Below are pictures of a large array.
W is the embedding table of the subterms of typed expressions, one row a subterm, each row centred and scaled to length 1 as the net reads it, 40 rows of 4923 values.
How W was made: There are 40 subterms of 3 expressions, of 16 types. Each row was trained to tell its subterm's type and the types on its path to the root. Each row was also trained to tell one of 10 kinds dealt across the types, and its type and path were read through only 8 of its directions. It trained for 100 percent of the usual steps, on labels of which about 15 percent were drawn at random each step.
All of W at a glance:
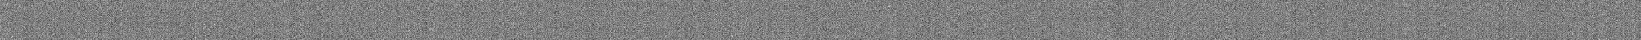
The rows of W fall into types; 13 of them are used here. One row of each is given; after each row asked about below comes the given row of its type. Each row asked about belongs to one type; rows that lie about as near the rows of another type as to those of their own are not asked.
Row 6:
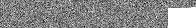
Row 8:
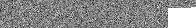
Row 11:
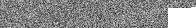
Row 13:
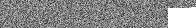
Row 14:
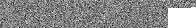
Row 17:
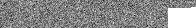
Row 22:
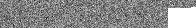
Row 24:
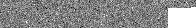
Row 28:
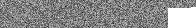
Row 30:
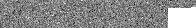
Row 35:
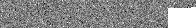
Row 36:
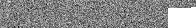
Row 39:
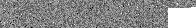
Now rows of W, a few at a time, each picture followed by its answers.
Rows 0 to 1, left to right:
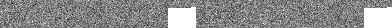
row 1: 24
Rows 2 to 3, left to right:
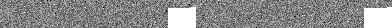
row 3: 28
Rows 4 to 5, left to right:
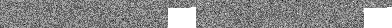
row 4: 11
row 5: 6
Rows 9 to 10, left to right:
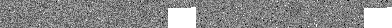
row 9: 24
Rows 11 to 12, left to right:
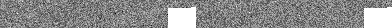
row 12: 22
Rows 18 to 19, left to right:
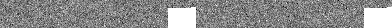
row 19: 11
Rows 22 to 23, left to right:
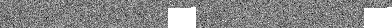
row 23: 22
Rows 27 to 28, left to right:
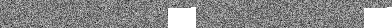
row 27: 35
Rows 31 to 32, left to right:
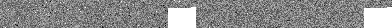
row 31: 14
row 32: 17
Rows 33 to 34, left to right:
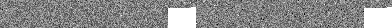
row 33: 11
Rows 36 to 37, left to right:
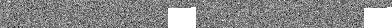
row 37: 24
